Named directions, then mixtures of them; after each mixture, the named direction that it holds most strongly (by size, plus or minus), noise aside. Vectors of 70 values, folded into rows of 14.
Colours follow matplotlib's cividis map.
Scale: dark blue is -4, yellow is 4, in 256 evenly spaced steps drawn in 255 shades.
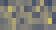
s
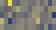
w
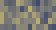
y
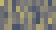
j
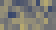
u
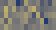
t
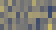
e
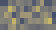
s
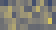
s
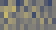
t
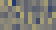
j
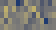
t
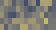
u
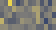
w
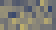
u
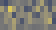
s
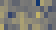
u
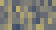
j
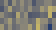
e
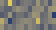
w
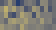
u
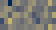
w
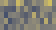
t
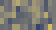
j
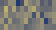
t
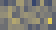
s
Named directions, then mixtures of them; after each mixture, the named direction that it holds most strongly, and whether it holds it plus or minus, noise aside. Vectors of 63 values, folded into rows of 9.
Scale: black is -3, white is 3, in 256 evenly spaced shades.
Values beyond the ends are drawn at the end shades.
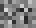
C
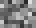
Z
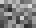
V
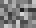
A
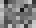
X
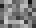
Z, minus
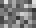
A, plus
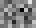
C, plus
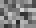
A, minus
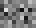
C, plus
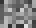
X, minus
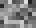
Z, minus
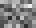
V, plus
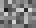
C, minus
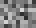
A, minus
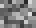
Z, plus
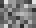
X, minus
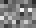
A, minus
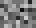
A, plus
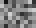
A, minus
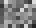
X, minus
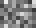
A, plus
